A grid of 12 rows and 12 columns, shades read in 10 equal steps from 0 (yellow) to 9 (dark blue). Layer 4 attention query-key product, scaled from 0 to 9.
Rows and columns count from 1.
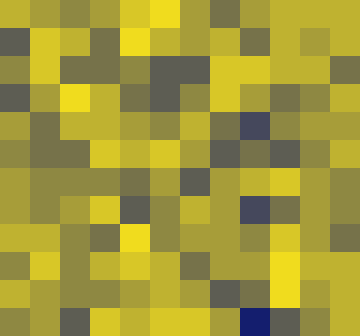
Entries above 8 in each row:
0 0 0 0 0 0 0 0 0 0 0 1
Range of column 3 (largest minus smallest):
6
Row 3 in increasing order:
1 1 1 2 2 4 4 5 5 5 6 6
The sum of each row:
30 33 42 41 43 44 42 45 36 29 37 42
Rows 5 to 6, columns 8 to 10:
5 7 4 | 6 5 6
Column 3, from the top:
4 2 5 0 2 5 4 3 4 4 4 6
